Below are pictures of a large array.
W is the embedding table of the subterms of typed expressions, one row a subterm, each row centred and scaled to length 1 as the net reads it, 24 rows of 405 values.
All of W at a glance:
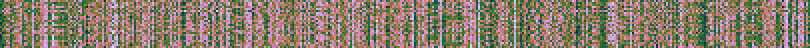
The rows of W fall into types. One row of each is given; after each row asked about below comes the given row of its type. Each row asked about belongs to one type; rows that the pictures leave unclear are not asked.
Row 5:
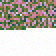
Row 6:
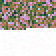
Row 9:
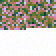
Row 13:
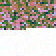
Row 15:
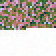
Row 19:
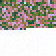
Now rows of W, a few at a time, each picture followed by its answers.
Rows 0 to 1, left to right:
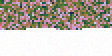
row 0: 6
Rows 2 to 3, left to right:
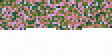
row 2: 19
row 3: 15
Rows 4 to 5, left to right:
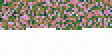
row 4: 6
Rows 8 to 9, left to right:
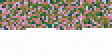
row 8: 9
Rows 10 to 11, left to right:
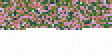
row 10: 13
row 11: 19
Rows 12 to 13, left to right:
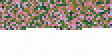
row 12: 5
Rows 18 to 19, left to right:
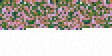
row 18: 19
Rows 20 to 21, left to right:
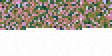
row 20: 5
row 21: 9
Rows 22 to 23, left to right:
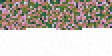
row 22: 9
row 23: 6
